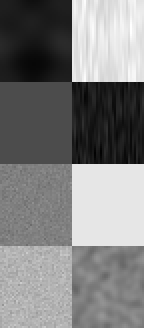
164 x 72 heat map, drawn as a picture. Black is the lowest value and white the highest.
The table splits into 4 rows of 2 panels. Panel 1,1: very low, smooth, faint in contrast. Panel 1,2: very high, streaked downward, faint in contrast. Panel 2,1: low, flat. Panel 2,2: very low, streaked downward, faint in contrast. Panel 3,1: middling, fine-grained, faint in contrast. Panel 3,2: very high, flat. Panel 4,1: high, fine-grained, faint in contrast. Panel 4,2: middling, blotchy, faint in contrast.
